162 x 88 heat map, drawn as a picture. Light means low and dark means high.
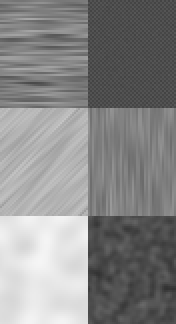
The table splits into 3 rows of 2 panels. Panel 1,1: middling, streaked across. Panel 1,2: high, checkered, faint in contrast. Panel 2,1: low, slanting up to the right, faint in contrast. Panel 2,2: middling, streaked downward, faint in contrast. Panel 3,1: very low, smooth, faint in contrast. Panel 3,2: high, blotchy, faint in contrast.
